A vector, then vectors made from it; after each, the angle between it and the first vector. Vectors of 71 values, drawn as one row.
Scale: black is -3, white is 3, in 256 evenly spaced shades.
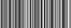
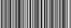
nearly parallel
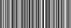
partly opposed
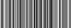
partly aligned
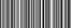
nearly opposite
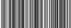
partly aligned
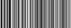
partly aligned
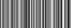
nearly opposite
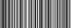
orthogonal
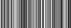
partly opposed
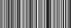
orthogonal
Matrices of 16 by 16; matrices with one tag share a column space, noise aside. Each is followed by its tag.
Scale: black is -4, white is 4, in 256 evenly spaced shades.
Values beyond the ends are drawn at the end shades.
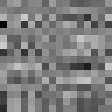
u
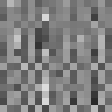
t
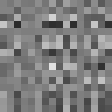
u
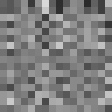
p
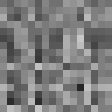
t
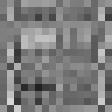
t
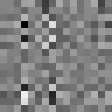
p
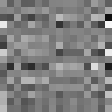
u
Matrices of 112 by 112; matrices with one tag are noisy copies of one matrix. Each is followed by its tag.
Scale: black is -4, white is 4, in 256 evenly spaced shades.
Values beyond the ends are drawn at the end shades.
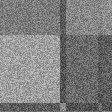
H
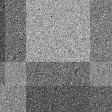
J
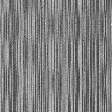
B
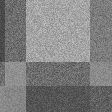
J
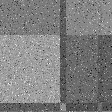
H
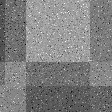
J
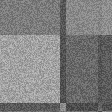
H
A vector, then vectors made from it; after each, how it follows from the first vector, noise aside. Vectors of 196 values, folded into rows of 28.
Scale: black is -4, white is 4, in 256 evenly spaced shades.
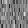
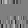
partly zeroed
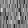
wrapped around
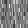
negated
